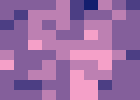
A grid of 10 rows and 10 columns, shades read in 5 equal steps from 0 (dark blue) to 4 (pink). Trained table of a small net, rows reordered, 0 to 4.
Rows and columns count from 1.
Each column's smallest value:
1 1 1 2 2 1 0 1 2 1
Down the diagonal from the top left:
2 1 3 3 3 4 3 3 2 2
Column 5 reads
3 3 3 2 3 3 2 2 2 2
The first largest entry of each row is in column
5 3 3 7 3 6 1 6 6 6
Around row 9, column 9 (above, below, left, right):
2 2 1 2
